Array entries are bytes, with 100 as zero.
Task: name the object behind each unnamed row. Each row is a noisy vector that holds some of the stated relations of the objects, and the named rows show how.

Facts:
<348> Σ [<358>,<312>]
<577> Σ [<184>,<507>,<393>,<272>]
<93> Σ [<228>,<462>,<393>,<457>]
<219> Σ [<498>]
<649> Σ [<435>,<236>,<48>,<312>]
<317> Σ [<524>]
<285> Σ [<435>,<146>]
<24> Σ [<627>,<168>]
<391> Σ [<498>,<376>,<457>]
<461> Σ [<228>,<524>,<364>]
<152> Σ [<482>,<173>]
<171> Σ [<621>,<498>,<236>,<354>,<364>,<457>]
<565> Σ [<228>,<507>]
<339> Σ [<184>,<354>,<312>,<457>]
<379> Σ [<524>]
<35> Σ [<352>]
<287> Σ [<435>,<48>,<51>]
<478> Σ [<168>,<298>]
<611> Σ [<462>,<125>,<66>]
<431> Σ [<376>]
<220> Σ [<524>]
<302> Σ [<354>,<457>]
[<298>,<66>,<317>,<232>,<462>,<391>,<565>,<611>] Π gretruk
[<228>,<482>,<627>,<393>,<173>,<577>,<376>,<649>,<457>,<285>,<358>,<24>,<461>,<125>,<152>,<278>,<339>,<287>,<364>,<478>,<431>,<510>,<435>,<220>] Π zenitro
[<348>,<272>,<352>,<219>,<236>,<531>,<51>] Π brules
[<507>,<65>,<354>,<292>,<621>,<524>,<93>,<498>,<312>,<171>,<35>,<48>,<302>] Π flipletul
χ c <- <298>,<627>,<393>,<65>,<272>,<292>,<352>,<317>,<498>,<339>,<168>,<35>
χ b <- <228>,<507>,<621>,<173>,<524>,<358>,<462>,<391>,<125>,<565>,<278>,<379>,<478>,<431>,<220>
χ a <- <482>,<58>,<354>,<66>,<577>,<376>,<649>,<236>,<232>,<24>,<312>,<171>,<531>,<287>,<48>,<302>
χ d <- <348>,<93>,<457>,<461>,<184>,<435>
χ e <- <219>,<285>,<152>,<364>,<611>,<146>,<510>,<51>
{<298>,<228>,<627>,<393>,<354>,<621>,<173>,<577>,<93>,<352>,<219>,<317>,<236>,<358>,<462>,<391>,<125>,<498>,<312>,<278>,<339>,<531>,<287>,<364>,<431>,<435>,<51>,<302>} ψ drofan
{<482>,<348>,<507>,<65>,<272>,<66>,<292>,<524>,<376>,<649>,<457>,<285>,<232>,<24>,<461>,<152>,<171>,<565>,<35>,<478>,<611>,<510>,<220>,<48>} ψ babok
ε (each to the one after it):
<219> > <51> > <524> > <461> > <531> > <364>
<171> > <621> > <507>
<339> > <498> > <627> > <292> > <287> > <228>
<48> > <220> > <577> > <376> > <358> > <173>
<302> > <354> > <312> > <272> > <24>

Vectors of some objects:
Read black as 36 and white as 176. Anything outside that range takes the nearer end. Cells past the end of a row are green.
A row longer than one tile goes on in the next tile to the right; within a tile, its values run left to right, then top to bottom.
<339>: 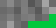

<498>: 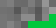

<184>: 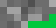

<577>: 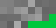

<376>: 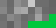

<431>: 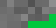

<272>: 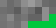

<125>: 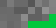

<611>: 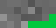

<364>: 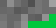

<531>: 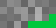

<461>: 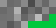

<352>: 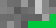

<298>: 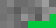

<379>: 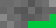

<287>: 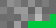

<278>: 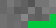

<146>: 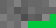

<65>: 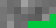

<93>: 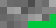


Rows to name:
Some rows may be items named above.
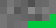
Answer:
<51>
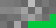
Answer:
<312>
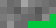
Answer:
<65>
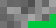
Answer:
<435>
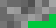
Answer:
<435>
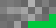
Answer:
<354>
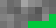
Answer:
<292>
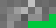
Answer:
<48>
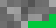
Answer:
<184>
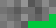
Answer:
<317>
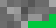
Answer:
<184>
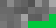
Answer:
<228>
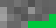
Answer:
<152>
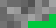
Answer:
<435>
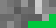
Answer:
<352>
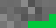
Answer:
<220>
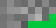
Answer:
<302>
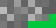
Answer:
<482>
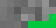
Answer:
<627>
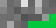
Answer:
<35>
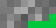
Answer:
<171>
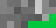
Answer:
<352>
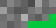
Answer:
<173>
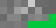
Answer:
<66>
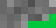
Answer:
<364>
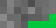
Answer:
<219>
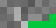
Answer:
<457>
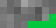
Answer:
<292>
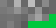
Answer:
<58>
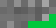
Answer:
<168>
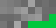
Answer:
<577>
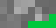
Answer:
<24>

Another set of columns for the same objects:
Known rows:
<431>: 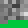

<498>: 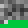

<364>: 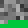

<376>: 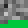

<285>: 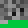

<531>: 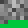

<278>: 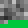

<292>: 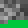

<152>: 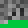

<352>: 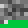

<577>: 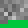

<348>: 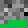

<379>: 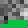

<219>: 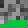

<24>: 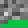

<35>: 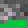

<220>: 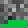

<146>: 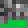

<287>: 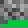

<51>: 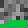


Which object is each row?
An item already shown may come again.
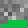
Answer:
<577>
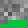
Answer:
<577>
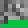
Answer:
<58>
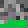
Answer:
<364>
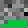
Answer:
<348>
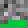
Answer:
<376>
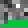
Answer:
<184>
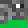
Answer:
<168>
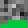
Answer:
<48>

